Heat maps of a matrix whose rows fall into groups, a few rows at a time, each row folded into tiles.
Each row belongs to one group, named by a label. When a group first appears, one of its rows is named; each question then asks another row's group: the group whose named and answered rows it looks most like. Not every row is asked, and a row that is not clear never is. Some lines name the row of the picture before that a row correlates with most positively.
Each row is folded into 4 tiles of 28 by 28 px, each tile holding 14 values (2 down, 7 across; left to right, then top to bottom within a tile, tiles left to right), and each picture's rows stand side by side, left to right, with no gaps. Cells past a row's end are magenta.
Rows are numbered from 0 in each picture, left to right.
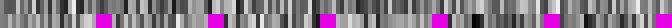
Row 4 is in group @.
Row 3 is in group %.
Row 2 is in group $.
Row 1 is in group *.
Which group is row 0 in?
%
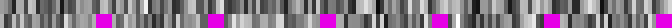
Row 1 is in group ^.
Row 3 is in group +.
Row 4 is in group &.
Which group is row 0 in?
*
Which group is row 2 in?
%
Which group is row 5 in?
+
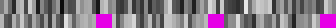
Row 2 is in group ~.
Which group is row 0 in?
*
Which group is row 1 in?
%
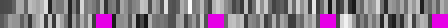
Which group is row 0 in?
~
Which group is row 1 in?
@
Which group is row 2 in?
~
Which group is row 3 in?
~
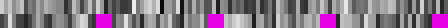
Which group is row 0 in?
&
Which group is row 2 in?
%
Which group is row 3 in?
$
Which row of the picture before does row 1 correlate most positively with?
0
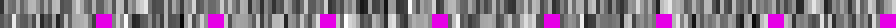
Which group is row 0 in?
^
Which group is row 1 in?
^
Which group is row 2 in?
*
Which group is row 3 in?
%
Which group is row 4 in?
&
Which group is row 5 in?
@
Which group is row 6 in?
+
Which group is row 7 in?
+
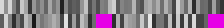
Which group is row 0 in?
$
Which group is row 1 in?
$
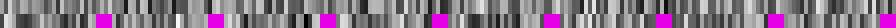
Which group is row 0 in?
@
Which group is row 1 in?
*
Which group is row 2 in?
+
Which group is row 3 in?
&
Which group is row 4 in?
^
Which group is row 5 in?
$
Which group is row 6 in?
^
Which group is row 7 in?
~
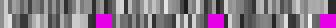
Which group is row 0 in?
&
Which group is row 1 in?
$
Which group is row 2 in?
&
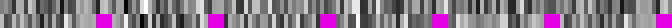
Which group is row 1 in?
+
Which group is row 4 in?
%
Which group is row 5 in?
*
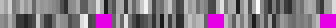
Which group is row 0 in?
&
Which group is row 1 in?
^
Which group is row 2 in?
+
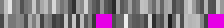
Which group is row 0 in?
$
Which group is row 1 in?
^
